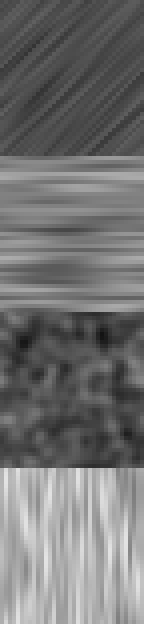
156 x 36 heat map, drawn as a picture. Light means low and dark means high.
It is made of 4 by 1 panels. Panel 1,1: high, slanting up to the right, faint in contrast. Panel 2,1: middling, streaked across. Panel 3,1: high, blotchy. Panel 4,1: low, streaked downward.
